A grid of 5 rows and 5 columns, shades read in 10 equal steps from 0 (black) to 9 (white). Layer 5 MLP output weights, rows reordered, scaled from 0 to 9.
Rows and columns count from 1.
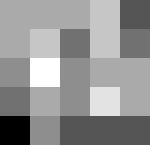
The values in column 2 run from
5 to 9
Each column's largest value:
6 9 6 8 6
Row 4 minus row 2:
-2 -1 1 1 2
